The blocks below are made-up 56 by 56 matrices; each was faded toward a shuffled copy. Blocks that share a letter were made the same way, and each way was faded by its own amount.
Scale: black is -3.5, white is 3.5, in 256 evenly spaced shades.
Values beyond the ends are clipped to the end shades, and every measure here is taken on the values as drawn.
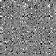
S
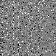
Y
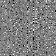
Y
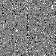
Y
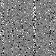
Y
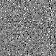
Y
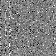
Y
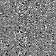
Y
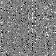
Y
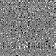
S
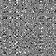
S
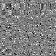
S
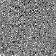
Y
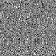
S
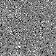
Y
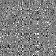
S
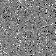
Y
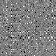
S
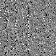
Y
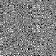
S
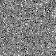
Y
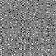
S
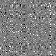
S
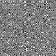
S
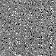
Y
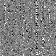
Y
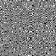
S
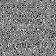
S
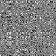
S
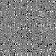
S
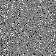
Y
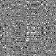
S
